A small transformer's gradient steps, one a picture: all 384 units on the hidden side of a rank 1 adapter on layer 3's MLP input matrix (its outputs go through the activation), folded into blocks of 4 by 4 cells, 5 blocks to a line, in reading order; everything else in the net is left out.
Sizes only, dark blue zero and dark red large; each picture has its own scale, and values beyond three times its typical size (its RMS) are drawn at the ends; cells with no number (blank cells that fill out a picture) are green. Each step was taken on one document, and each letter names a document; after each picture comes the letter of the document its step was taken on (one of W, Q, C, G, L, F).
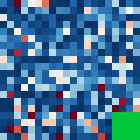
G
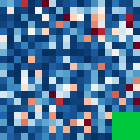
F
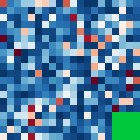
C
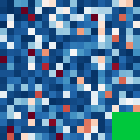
G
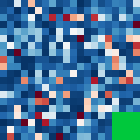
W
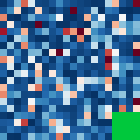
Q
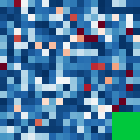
C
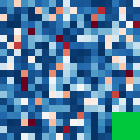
W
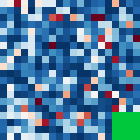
C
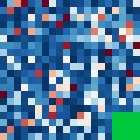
F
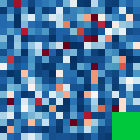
C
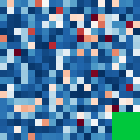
C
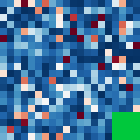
W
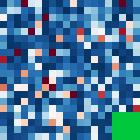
Q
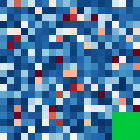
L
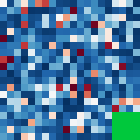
C
